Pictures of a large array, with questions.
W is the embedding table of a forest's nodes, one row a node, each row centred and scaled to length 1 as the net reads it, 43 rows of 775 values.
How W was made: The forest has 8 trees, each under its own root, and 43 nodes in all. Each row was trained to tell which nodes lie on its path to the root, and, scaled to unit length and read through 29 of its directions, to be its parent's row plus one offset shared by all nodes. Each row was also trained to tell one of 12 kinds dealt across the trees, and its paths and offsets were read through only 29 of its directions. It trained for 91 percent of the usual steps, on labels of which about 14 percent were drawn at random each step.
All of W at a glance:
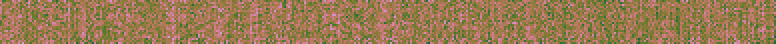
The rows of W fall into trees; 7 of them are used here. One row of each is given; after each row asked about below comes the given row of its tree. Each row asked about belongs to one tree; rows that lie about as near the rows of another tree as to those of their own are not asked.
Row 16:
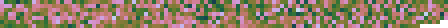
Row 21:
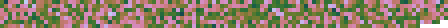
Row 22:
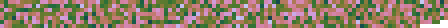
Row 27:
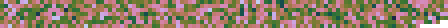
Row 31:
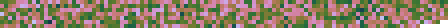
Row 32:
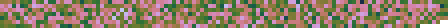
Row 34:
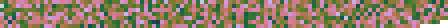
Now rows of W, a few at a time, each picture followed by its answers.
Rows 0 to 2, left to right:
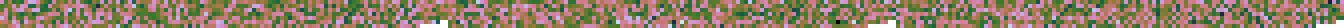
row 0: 21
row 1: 16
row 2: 22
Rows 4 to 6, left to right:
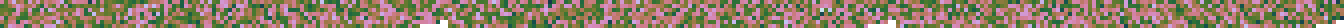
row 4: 34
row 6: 22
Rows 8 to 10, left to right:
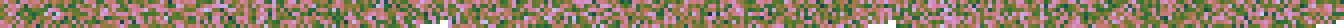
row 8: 27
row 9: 27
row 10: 34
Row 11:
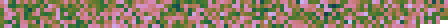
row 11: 32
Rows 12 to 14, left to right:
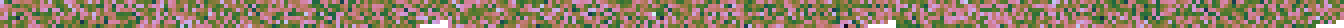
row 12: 16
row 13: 27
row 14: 16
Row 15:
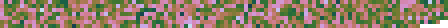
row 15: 16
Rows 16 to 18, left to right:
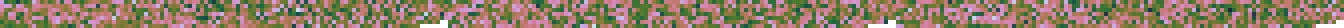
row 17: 31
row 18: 16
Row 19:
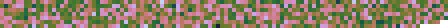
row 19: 27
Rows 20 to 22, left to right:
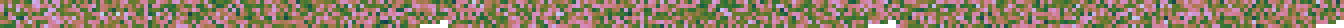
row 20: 34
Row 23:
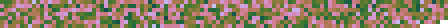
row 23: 31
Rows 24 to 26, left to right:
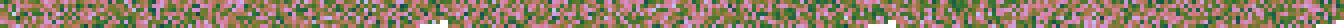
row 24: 34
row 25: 31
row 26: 32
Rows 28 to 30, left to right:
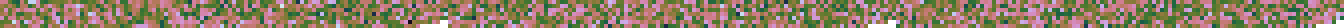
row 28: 16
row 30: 27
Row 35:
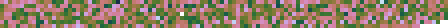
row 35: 27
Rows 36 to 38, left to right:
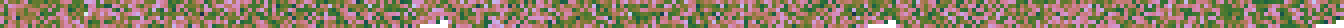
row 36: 27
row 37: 34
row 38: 16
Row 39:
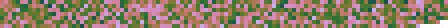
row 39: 32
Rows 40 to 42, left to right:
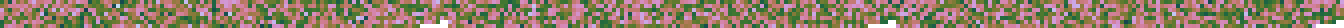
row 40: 31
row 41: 21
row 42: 21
